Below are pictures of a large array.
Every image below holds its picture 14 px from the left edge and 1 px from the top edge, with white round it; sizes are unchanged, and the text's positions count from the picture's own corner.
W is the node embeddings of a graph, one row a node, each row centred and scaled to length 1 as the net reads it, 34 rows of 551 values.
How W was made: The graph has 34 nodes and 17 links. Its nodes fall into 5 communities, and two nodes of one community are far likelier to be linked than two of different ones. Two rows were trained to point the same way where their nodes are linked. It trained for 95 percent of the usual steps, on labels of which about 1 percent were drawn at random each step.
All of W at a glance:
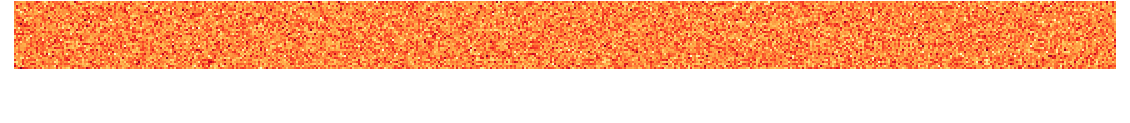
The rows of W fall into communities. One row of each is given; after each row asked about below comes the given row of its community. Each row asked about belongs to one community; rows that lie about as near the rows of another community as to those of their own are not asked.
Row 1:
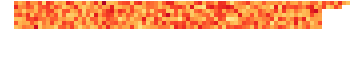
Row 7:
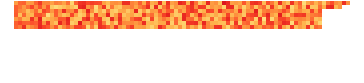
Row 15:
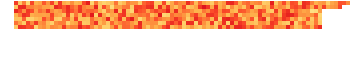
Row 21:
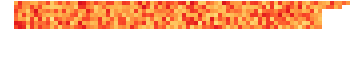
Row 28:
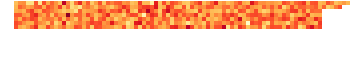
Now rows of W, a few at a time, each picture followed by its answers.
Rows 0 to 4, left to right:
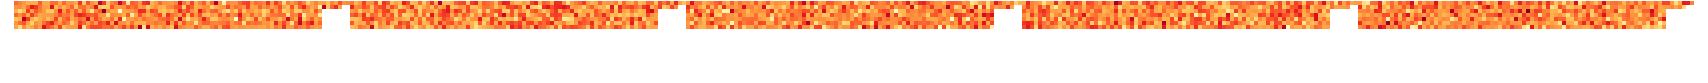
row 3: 21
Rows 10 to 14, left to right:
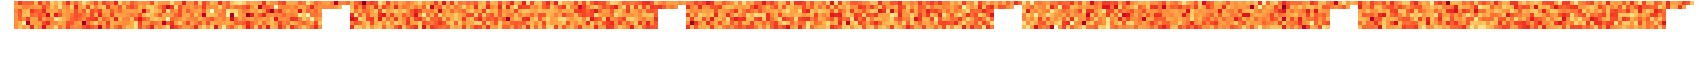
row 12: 7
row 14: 1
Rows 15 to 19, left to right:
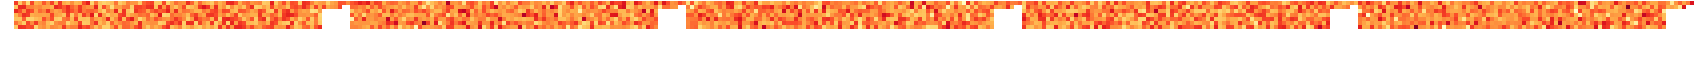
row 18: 28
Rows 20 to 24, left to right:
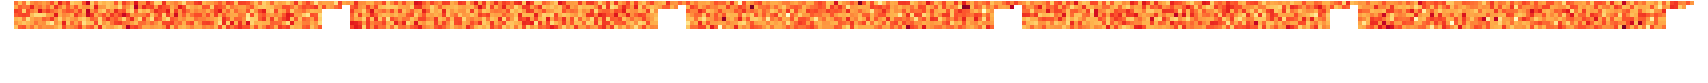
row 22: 15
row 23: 1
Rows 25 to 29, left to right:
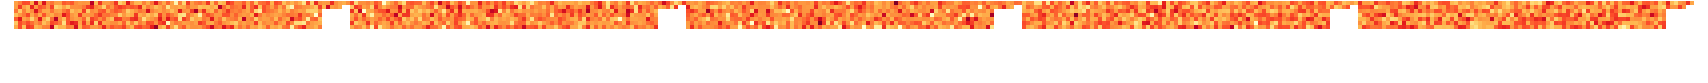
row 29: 15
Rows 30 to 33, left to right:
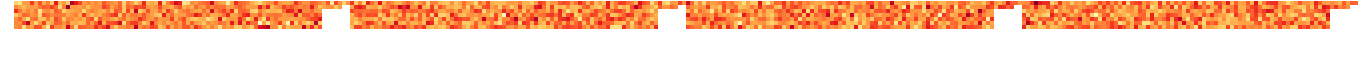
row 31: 15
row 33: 7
